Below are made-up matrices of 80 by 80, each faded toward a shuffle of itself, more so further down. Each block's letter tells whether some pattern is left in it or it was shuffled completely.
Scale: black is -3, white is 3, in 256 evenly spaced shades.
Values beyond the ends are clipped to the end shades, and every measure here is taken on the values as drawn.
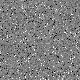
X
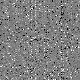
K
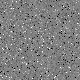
X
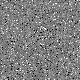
X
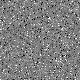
X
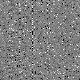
K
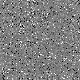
K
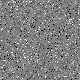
X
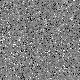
X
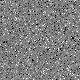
X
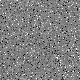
X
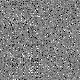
K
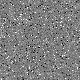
X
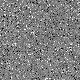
X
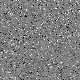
X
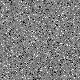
X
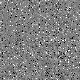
K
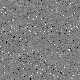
X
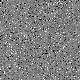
X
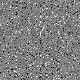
K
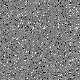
K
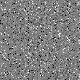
K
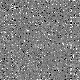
K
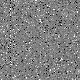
K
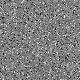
X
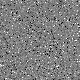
X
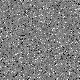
X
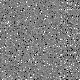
K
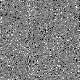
K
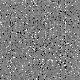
K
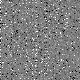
K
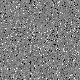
K
